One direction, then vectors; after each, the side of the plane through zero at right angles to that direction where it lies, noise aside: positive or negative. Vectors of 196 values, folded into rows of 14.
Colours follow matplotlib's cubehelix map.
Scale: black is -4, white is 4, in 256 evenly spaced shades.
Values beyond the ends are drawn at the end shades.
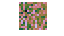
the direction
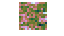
positive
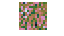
negative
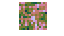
positive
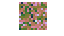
positive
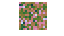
positive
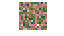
positive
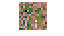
positive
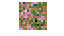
negative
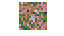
negative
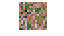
positive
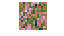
negative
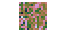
positive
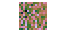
positive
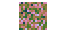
positive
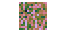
positive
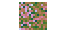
negative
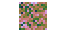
positive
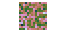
positive
